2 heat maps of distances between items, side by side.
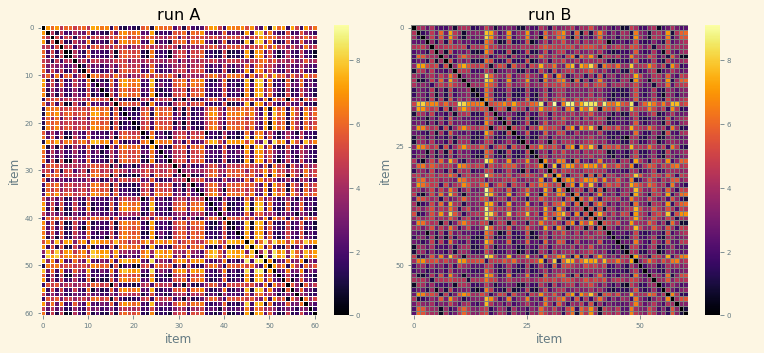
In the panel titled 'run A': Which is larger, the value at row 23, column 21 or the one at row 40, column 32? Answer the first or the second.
the first
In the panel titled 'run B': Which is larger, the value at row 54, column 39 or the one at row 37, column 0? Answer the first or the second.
the first
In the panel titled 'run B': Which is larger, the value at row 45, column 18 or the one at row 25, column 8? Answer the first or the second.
the first
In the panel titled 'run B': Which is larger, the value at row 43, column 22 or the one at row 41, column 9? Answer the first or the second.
the second
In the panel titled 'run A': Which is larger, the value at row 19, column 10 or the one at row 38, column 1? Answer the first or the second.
the first
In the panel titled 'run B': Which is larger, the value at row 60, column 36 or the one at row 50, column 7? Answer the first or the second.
the second
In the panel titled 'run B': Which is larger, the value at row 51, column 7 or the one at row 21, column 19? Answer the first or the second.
the second
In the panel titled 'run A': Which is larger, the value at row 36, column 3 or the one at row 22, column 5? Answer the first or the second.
the first
